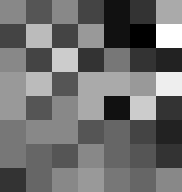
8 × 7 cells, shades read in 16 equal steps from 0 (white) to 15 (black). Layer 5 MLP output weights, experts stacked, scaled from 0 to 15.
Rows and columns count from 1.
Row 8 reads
12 9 7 6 8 9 7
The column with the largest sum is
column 5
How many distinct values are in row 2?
6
